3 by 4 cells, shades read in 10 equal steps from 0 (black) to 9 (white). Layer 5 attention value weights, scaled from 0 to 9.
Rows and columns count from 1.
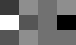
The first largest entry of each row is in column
2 1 2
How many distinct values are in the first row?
3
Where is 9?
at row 2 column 1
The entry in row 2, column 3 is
4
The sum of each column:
14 13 12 9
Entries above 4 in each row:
2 1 1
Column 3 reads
4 4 4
